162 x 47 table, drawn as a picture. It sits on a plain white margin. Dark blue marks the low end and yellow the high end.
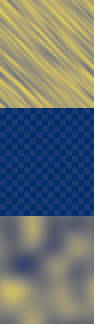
It is made of 3 by 1 panels. Panel 1,1: high, slanting down to the right. Panel 2,1: very low, checkered, faint in contrast. Panel 3,1: middling, smooth, strong in contrast.
